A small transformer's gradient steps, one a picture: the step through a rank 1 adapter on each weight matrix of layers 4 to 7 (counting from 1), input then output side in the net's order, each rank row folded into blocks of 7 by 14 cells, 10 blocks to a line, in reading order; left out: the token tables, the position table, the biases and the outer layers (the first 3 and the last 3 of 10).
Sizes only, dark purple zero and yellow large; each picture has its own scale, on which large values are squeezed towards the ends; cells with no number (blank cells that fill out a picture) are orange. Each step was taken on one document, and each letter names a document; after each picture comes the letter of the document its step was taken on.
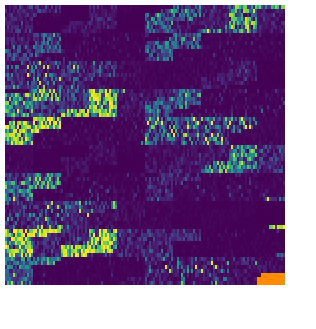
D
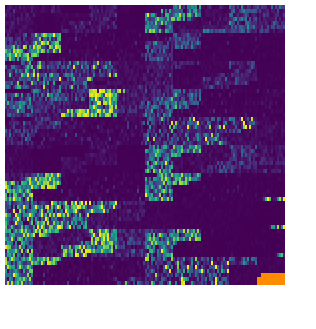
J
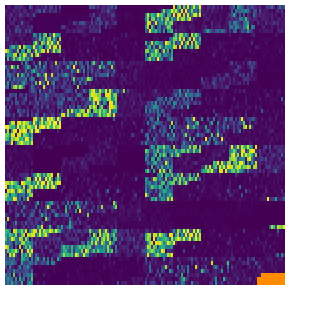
D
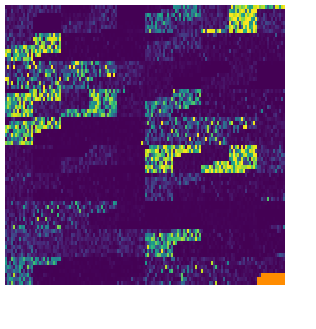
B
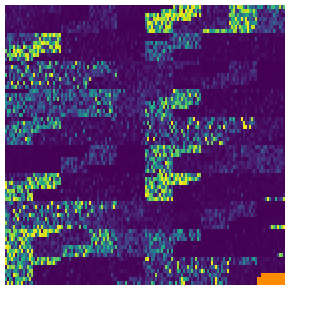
J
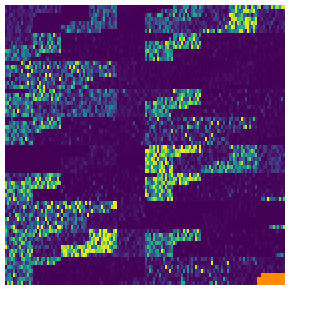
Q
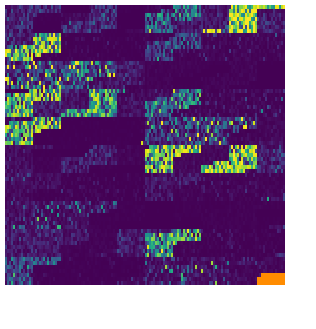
B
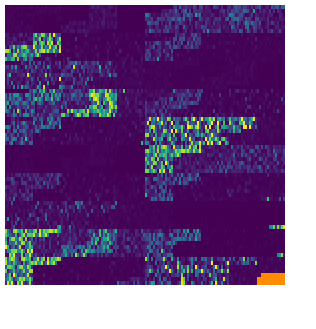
Q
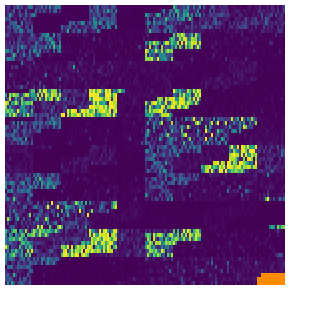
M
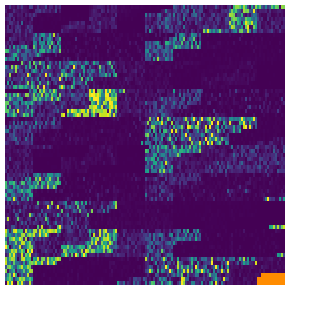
Q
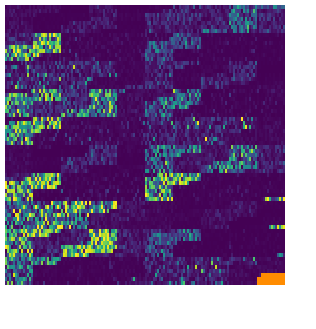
J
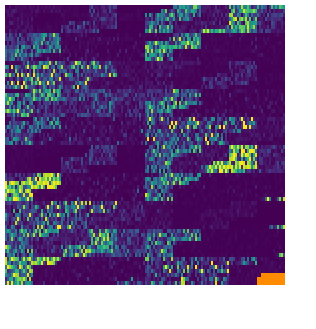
J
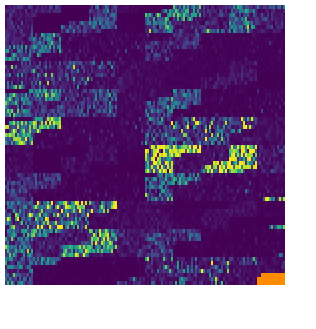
M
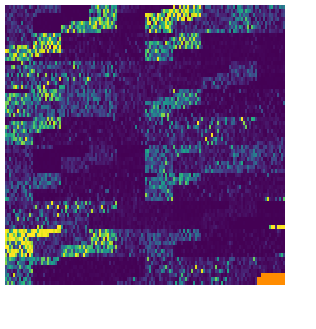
D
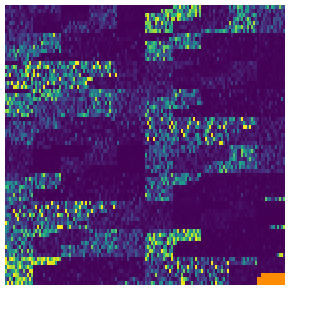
J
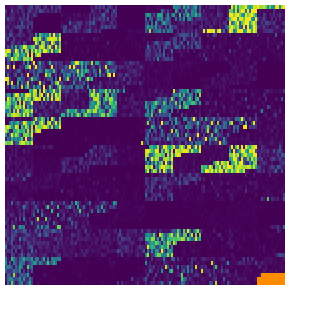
B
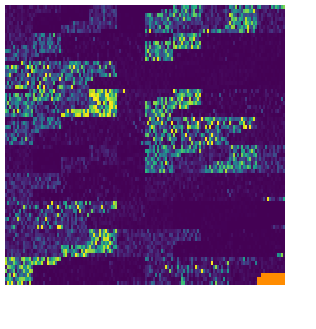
Q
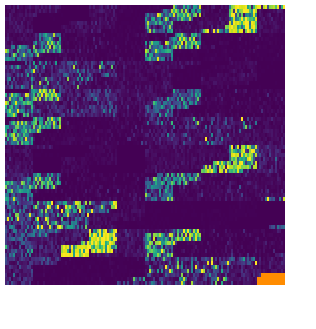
D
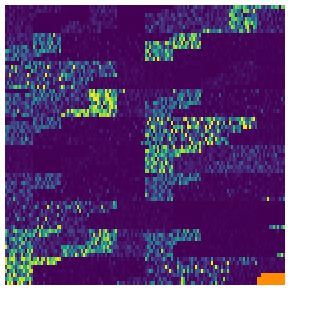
Q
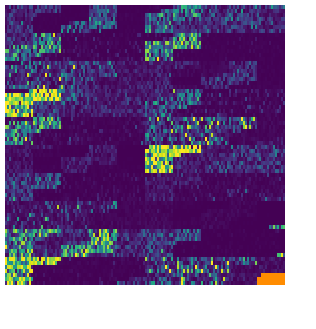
Q
